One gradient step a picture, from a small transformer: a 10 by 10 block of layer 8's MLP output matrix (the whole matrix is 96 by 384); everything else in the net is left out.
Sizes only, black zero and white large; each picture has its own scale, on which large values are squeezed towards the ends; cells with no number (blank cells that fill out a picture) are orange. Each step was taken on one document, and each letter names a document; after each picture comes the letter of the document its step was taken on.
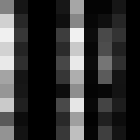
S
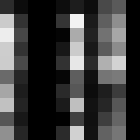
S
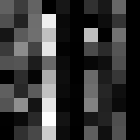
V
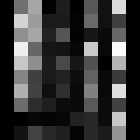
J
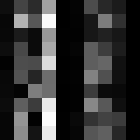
V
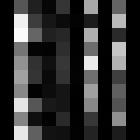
J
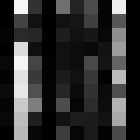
J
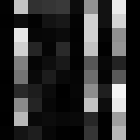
J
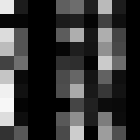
S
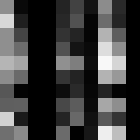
S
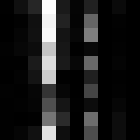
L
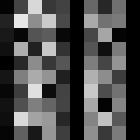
V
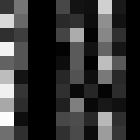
S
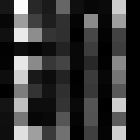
J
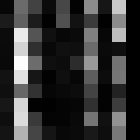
J
